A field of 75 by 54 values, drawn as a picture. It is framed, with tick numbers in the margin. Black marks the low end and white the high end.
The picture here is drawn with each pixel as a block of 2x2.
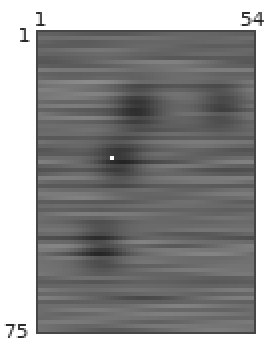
Mirror symmetry: none. Dips: four. Lone odd cells: 1, higher than its neighbours. Average level on the scale: 40%. Grain: streaks across. Histogram: heavy tails on both sides.
